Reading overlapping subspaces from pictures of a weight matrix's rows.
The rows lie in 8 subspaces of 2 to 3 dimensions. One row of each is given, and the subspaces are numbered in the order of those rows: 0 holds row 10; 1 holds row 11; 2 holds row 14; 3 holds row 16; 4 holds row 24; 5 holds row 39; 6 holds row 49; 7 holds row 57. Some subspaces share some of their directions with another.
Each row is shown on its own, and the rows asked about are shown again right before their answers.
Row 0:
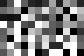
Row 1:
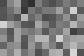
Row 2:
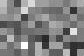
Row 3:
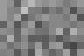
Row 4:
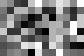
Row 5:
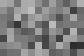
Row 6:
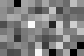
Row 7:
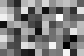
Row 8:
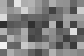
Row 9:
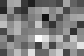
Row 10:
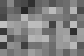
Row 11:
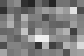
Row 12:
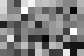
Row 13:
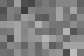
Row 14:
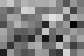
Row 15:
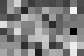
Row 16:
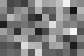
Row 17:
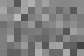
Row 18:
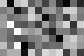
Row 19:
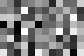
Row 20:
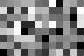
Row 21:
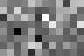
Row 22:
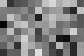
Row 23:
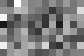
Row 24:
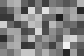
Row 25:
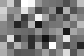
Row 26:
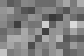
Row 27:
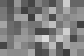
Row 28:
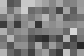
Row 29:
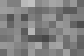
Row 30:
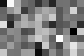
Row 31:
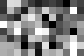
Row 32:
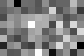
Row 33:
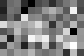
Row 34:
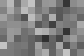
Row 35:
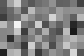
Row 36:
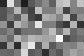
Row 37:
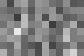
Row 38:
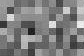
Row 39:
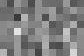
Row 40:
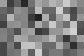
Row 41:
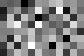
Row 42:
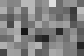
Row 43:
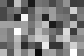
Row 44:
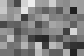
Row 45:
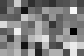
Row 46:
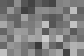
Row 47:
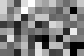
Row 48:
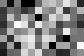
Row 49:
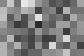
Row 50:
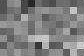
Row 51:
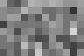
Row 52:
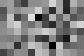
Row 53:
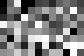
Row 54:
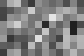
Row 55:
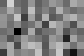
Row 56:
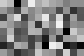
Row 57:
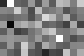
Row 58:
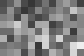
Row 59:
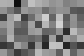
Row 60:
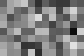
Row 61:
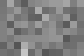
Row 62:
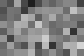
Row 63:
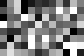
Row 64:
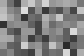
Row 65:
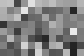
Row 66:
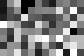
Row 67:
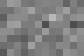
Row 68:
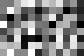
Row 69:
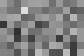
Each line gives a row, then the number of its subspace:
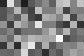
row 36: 7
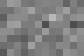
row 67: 2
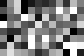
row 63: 5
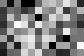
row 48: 6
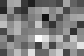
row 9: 5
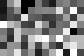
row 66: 6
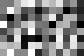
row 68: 1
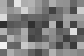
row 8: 0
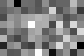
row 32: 0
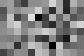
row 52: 3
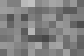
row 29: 1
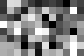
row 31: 3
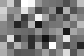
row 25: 6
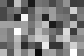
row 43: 5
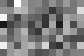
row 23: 0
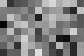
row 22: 6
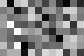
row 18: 7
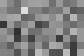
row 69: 2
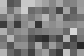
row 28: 5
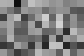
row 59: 0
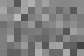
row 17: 0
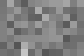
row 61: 7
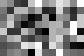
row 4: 6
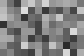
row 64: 4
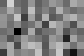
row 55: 5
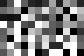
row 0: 2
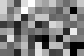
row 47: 4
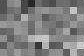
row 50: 1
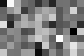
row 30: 7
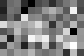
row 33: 0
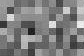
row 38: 1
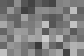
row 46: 2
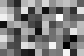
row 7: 4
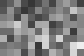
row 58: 4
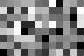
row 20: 1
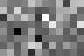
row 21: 5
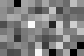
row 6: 0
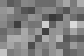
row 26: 2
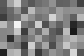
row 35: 2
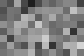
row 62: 6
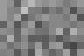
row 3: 1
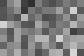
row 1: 6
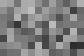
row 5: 4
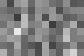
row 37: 5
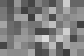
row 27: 3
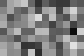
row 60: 6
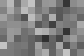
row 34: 3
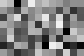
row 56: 0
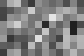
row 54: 2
